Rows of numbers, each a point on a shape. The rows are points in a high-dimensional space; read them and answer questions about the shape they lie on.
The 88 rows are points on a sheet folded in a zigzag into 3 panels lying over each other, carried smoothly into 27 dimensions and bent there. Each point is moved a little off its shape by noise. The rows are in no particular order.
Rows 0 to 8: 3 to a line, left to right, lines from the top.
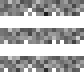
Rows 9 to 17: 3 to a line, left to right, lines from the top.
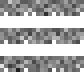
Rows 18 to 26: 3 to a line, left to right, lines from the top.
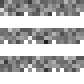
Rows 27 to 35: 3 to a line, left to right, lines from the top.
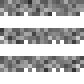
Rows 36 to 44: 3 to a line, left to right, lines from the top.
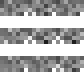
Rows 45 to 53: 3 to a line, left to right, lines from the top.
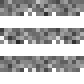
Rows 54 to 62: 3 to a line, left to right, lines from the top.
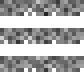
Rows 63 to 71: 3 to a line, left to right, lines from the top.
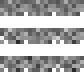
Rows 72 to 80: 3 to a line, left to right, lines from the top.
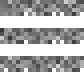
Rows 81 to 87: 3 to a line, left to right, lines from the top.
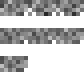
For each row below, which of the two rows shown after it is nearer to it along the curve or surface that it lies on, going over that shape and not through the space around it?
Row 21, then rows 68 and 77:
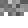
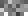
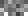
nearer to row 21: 68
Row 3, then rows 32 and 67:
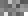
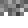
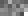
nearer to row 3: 67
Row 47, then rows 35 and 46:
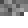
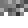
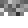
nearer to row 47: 35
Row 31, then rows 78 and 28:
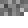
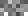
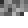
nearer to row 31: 28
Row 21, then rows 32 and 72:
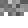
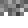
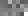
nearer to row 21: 72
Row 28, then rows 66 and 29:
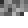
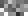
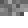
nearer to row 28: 29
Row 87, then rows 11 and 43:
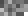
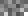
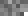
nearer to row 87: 43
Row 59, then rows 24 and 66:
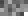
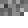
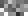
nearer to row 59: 24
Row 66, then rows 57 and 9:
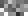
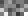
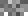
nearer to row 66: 9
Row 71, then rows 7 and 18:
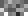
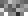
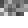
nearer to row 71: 7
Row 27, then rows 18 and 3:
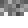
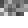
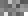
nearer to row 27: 18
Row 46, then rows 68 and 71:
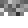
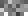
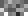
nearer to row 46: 68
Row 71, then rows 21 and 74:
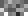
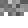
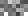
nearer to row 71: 74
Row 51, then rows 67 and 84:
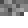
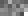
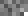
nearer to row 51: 84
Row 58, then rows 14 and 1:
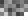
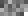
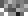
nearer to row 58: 1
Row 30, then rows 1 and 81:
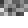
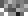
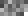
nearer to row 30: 1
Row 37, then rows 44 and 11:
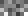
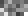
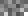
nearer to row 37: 11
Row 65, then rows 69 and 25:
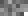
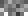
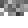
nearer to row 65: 69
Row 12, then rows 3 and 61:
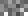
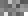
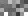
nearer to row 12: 61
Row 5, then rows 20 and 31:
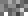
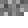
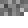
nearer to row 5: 31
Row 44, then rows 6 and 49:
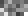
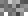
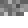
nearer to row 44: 49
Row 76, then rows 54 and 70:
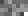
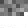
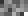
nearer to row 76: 70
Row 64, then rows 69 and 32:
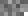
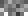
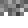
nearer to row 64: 69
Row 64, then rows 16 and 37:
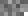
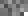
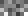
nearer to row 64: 16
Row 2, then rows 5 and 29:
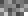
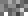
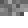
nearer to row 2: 5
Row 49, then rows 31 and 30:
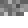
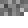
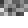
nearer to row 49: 31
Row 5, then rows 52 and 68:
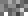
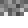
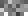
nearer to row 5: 52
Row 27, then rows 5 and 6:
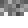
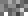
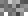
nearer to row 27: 6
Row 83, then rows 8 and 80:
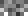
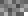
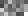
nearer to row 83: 8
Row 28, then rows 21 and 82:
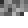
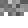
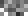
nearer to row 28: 82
